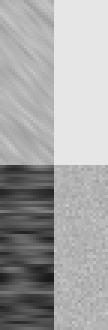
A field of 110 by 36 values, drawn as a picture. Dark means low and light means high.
It is made of 2 by 2 panels. Panel 1,1: high, slanting down to the right, faint in contrast. Panel 1,2: very high, flat. Panel 2,1: low, streaked across. Panel 2,2: high, fine-grained, faint in contrast.
